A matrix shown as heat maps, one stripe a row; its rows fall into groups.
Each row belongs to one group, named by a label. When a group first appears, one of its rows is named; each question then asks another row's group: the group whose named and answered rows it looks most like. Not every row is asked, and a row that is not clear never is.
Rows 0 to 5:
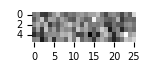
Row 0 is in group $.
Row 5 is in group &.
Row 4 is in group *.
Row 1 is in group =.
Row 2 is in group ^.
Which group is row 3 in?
^
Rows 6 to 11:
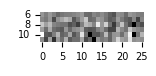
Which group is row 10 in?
&
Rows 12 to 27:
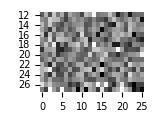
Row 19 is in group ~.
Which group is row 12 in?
^
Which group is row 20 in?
$
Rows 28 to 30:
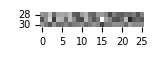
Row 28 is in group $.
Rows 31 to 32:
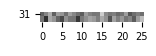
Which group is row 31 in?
=
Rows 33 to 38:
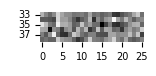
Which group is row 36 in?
&
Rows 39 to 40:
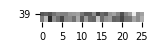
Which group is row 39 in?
*
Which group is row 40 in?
&
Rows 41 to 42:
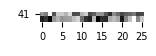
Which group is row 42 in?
*
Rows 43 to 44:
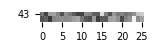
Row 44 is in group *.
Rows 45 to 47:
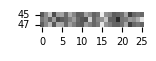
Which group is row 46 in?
$
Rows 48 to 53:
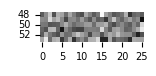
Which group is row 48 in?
=
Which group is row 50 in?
$
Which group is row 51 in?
~
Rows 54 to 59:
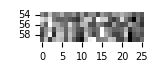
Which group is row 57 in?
=
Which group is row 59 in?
^
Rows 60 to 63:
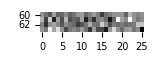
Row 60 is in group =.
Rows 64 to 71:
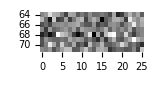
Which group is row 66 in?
*
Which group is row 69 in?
*
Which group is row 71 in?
$
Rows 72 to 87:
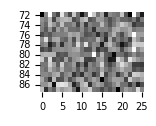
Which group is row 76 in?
*
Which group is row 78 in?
&
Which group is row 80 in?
^
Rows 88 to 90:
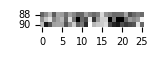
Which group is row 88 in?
=
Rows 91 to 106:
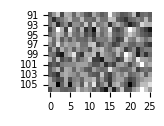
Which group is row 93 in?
&
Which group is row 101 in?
*
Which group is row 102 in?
=
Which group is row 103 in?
*
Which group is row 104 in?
&
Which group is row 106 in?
*
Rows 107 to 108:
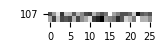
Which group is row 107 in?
=
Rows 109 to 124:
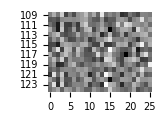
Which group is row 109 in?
^
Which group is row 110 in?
*
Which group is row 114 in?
~
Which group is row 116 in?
=
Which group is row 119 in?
$
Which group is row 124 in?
=
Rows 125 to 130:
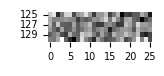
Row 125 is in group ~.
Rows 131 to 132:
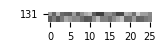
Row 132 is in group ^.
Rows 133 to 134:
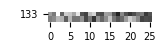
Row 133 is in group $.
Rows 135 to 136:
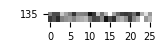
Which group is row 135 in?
~
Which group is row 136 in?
*
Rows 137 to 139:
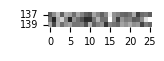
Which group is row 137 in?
=
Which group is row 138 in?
~
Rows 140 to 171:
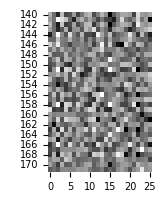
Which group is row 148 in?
&
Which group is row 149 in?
=
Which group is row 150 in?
~
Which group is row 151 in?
=
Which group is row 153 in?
&
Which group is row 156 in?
^
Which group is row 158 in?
=
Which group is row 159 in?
&
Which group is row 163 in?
^
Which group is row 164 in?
=
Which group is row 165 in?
&
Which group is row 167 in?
*
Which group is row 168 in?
^
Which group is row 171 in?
*
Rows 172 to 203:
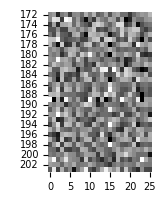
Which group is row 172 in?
&
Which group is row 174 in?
^
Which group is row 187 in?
=
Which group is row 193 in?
$
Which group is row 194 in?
=
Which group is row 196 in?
*
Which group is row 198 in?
=
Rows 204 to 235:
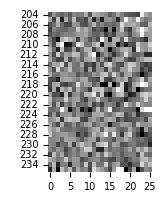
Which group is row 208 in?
*
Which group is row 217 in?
*
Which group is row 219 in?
^
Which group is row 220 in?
&
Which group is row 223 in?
~
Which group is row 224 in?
^
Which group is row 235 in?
^
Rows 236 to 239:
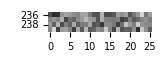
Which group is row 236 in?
*
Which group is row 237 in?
^
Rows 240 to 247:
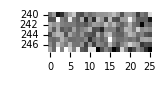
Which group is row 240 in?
$
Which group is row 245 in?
~
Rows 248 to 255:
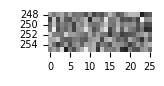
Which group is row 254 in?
&
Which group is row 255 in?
^
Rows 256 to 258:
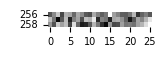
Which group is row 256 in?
=
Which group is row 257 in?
&
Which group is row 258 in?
~
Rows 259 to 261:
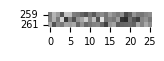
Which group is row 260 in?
^
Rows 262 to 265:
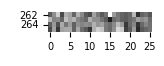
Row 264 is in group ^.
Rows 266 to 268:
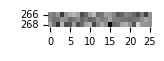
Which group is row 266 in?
$
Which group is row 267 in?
~
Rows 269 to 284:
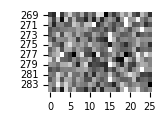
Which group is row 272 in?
*
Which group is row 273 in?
=
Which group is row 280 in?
*
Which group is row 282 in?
=
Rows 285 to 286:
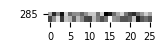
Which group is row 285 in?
&
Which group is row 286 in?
=
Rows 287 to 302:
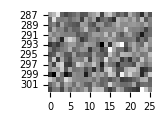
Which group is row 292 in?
$
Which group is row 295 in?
~
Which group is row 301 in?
=
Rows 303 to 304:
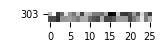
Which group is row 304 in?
*
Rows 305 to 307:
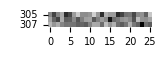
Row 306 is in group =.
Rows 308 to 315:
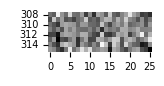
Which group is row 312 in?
*
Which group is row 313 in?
$
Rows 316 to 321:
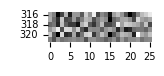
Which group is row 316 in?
&
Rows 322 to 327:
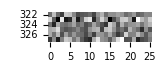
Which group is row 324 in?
~
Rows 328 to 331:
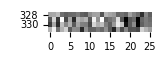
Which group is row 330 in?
^
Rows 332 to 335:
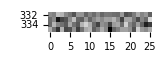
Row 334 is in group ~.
